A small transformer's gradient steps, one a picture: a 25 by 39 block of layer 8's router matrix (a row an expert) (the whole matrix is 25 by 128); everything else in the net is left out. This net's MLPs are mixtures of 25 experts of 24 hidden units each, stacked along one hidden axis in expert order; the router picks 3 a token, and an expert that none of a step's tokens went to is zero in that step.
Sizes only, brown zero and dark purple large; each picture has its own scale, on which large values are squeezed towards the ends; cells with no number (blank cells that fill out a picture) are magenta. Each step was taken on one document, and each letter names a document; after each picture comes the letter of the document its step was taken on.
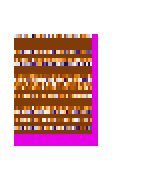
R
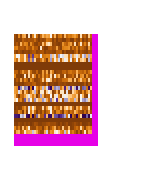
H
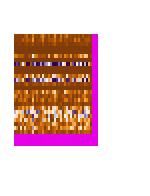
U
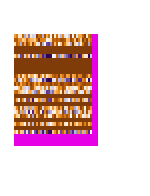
H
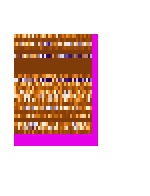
H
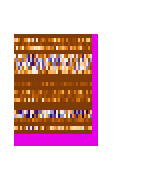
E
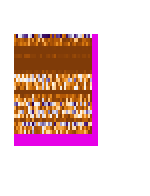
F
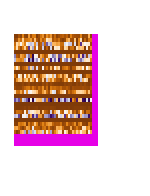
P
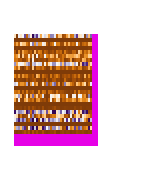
R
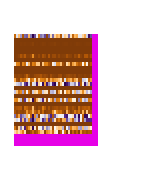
U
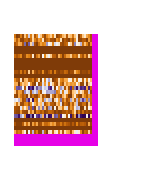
H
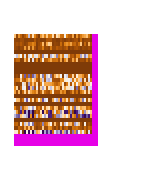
P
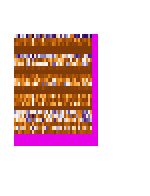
R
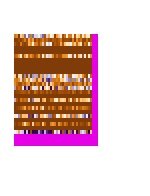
H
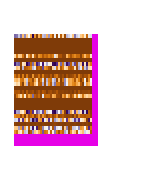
U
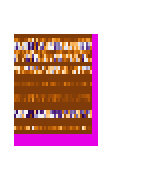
E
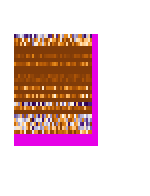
F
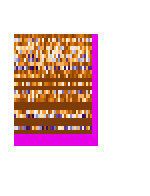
E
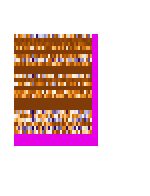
R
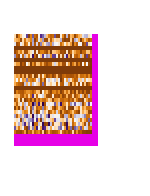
F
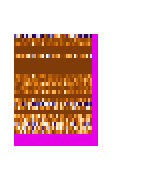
F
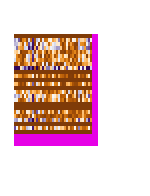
E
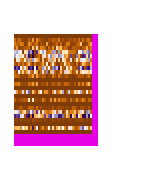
E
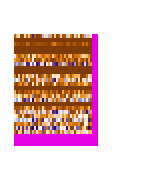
R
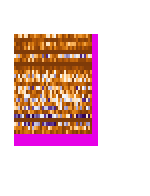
H
